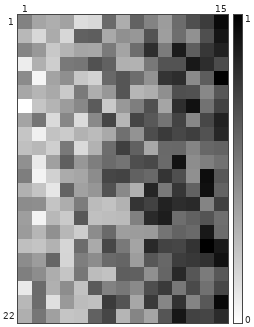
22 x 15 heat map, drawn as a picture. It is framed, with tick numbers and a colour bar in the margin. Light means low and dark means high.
Ninth with the highest average: bottom right. Grain: fine. Odd rows or columns: none. Slope: up to the right.
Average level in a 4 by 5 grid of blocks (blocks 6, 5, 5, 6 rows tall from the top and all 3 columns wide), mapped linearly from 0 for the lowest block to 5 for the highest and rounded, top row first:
11235 | 01344 | 01254 | 11345
